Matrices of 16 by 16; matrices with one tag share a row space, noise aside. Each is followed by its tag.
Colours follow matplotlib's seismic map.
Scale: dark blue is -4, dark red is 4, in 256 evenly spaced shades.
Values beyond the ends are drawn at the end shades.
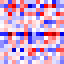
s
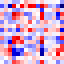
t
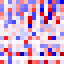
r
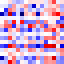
s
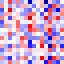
r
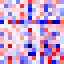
r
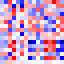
s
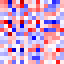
s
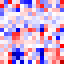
t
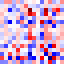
r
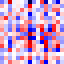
r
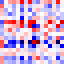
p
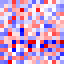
s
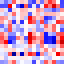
s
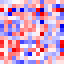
t
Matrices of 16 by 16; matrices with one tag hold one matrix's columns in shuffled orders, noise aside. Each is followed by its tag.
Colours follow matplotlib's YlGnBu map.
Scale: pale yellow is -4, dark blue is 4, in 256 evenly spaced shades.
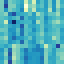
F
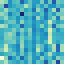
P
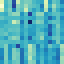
F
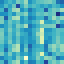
P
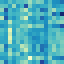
P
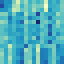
F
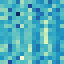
P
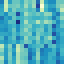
F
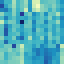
F
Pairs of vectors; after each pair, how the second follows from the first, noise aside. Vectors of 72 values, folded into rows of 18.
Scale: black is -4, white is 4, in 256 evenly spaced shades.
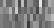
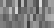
copied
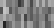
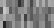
copied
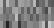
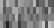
copied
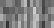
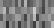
sign-scrambled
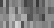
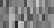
sign-scrambled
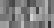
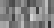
copied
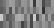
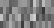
sign-scrambled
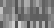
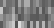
copied
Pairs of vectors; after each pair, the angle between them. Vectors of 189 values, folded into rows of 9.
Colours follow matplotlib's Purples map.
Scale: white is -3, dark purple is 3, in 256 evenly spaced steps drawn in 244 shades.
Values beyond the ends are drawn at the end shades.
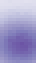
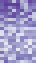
partly opposed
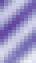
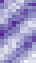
nearly parallel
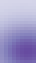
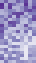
partly opposed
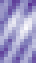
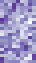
partly aligned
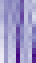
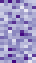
orthogonal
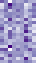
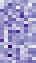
partly aligned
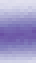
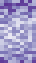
partly opposed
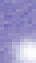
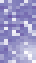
partly aligned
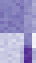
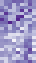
partly aligned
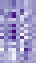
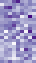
partly aligned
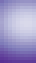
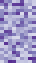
orthogonal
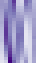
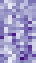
partly opposed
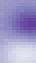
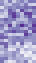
partly aligned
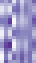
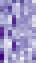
nearly opposite
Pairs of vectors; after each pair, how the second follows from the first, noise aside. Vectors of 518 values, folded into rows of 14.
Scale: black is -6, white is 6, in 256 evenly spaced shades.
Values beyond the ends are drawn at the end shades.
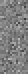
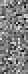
scaled up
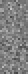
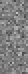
shuffled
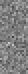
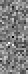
scaled up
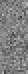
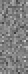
shuffled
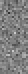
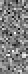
scaled up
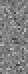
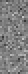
shuffled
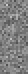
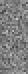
shuffled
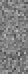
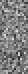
scaled up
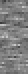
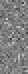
shuffled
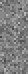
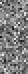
scaled up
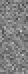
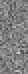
shuffled
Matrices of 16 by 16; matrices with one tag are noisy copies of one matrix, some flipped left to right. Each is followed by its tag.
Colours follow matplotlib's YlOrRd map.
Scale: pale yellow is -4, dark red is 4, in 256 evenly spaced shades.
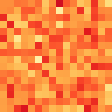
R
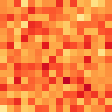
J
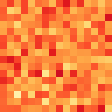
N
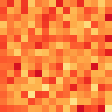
N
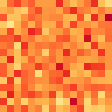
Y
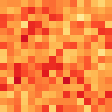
J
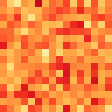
J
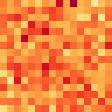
J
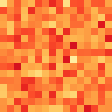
R
